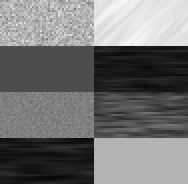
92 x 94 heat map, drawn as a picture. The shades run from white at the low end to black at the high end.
It is made of 4 by 2 panels. Panel 1,1: low, fine-grained. Panel 1,2: very low, slanting up to the right, faint in contrast. Panel 2,1: high, flat. Panel 2,2: very high, streaked across, faint in contrast. Panel 3,1: middling, fine-grained, faint in contrast. Panel 3,2: high, streaked across. Panel 4,1: very high, streaked across, faint in contrast. Panel 4,2: low, flat.
